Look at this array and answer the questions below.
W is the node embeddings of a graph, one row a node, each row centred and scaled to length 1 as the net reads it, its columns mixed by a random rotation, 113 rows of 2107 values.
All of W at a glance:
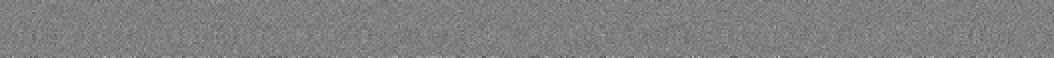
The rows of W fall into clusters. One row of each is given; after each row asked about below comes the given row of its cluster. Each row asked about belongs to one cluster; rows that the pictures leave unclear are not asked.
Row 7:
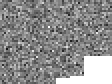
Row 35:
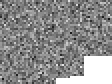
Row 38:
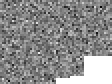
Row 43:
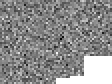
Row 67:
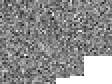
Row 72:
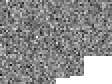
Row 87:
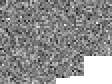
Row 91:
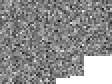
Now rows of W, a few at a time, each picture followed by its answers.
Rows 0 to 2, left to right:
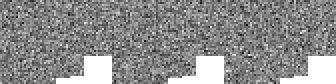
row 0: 7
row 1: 7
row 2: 67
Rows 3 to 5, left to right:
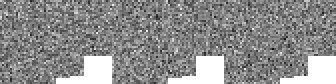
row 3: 7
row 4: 35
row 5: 43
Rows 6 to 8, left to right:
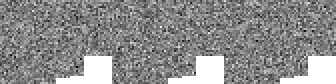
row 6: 38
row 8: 38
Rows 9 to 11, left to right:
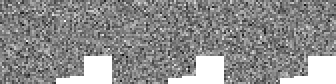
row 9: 67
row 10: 38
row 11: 72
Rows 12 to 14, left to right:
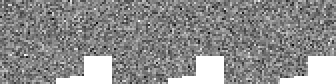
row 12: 67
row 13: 38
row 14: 87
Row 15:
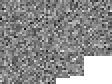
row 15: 91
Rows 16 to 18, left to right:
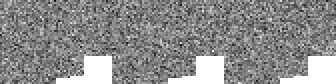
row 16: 91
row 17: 87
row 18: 72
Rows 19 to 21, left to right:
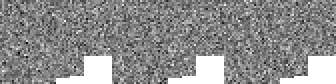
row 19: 67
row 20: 91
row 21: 35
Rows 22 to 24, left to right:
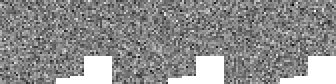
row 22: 35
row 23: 67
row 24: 87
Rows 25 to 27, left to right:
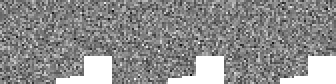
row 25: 35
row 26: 87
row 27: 91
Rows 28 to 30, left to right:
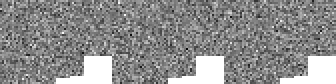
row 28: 87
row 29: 72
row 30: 7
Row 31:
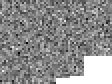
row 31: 67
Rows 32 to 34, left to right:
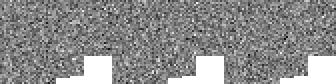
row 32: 91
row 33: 35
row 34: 43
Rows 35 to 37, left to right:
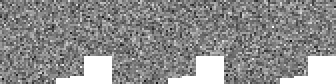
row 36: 72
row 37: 7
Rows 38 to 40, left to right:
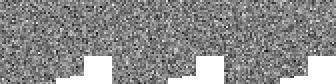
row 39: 35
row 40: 7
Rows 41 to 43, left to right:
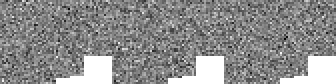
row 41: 38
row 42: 7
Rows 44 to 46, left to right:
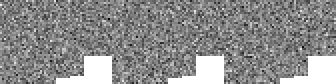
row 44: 35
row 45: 91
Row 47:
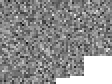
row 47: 67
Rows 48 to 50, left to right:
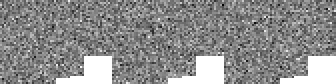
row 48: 35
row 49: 72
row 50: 91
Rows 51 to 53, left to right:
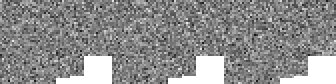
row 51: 38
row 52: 38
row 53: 72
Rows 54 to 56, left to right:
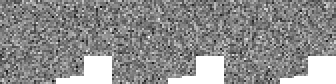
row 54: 38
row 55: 72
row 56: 72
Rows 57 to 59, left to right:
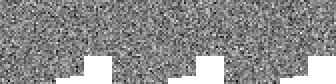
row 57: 38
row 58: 67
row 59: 67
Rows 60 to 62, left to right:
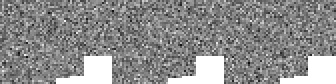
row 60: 67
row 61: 87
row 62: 38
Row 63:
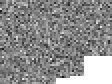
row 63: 87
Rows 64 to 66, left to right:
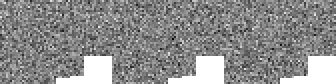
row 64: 7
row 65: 43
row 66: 43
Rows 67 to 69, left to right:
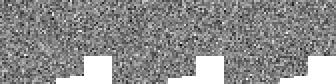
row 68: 87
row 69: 87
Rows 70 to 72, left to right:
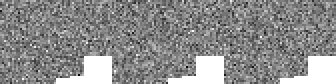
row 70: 87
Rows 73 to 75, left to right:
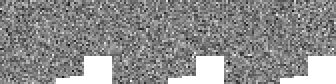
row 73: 87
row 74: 35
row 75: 67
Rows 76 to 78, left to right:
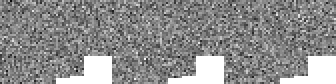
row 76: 38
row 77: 87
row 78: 67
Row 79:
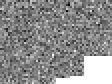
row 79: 87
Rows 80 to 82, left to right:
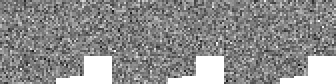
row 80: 43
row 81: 87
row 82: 7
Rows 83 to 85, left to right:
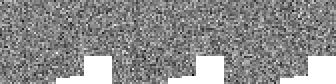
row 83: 43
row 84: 43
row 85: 67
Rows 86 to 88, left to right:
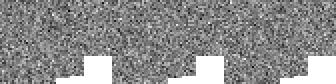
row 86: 67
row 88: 72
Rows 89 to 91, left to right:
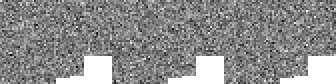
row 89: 38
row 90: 7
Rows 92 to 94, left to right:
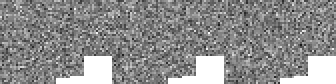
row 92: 7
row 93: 7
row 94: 67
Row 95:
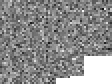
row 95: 91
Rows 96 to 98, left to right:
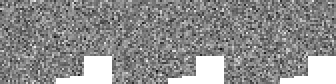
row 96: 87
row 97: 91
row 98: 35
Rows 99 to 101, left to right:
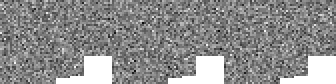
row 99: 35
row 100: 91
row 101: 91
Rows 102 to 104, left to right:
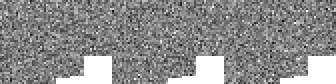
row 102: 7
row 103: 87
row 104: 91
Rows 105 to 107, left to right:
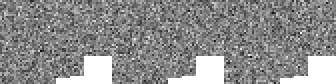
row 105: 7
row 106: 72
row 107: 67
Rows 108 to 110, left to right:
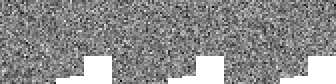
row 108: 67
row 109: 38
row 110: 72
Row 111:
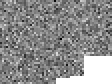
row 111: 43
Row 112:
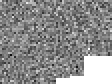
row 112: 38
